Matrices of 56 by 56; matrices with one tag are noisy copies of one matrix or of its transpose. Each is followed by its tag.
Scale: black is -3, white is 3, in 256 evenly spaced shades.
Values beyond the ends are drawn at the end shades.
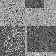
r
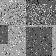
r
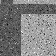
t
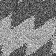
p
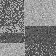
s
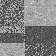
s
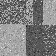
s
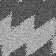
p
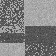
s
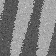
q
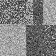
s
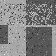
r
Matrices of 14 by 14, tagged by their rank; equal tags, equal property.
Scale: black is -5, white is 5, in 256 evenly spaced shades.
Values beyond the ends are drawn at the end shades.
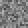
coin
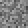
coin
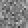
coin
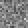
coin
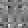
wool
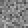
coin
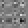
wool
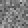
coin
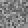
coin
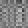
wool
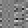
wool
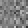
wool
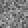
coin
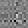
wool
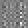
wool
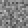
coin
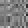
wool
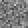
coin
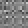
wool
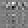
wool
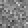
coin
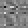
wool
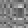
wool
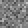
coin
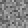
coin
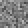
coin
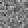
coin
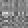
wool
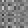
wool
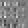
wool
